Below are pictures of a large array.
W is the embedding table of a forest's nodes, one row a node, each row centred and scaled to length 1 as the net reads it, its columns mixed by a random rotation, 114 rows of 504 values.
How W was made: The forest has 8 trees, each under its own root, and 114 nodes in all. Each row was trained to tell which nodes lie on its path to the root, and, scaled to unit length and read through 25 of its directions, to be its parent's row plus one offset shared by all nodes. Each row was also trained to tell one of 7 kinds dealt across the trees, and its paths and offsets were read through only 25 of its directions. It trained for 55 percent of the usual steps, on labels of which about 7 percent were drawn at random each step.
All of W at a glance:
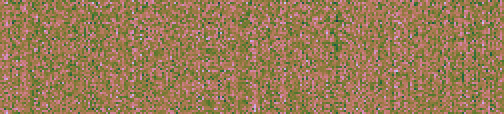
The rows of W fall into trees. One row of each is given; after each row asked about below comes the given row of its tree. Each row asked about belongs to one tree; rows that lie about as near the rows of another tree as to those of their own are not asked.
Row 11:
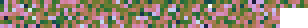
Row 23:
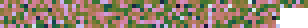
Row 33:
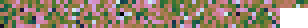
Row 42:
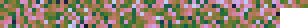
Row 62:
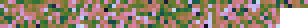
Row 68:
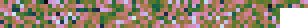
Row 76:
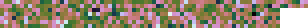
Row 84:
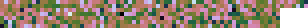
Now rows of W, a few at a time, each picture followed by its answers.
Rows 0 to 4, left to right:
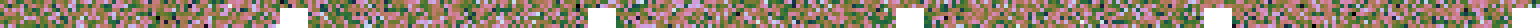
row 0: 62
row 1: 68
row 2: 23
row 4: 84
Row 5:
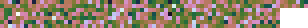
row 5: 11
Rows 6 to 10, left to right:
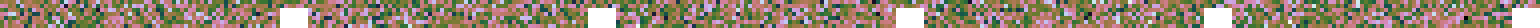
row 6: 33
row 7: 84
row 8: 33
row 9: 68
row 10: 23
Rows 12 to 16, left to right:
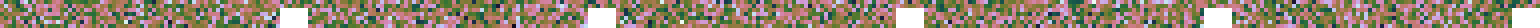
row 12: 23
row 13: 62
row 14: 76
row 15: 68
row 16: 62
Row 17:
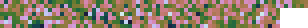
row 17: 76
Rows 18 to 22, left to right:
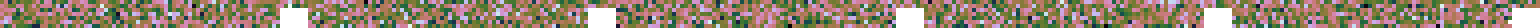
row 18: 76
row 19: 42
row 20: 42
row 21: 76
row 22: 23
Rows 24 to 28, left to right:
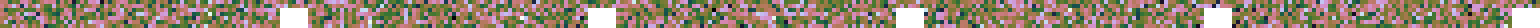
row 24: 42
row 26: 42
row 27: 68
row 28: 33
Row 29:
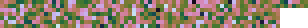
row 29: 62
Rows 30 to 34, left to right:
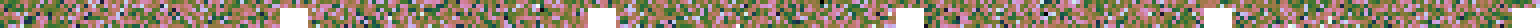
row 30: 33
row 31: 84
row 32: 33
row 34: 68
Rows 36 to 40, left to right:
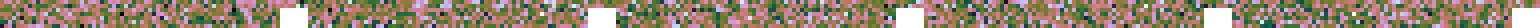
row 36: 84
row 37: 33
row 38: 68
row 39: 62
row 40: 76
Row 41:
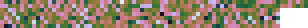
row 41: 23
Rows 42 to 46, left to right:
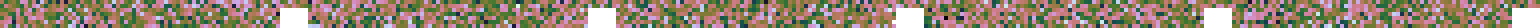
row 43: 11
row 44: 42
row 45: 23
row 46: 62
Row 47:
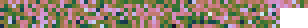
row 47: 42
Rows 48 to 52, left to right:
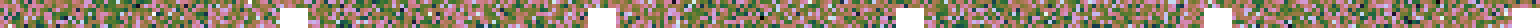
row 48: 76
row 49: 76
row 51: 76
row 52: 33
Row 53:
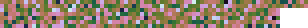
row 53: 23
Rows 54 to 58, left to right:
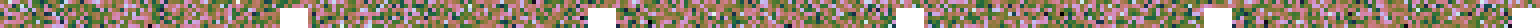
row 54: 62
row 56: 76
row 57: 33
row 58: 76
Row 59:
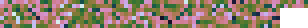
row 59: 23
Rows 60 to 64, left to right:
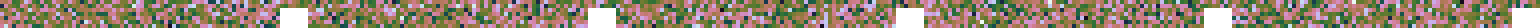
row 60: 11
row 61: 33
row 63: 84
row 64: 62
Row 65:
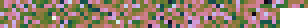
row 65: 11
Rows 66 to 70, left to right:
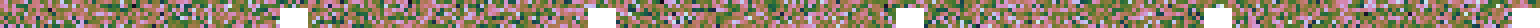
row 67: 42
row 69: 68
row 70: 33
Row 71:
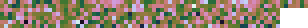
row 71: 62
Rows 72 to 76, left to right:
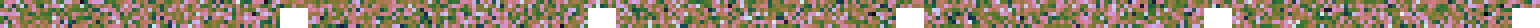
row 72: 11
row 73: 76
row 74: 23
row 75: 33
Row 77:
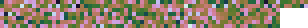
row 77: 11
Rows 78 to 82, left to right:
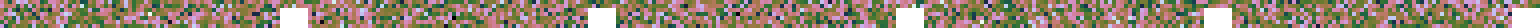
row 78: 23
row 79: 23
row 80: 84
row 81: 33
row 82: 42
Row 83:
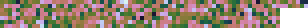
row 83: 84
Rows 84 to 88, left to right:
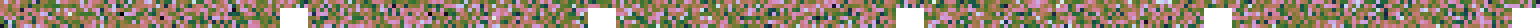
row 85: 33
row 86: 84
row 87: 62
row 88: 84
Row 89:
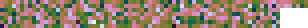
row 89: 42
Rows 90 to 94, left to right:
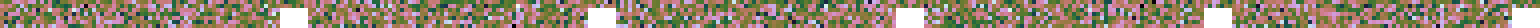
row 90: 33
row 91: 23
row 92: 11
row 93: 11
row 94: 23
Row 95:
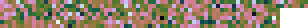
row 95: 84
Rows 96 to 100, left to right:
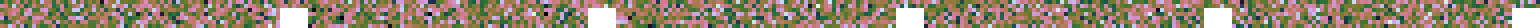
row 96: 33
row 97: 33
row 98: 76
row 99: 62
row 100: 23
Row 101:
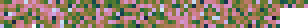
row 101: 23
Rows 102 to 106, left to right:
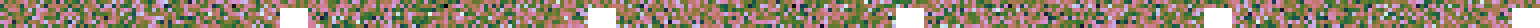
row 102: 42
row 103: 76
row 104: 23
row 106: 76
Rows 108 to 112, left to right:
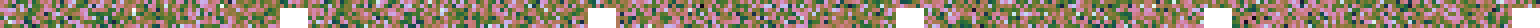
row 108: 62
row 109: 62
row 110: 33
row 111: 76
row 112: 23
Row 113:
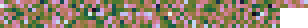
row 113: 76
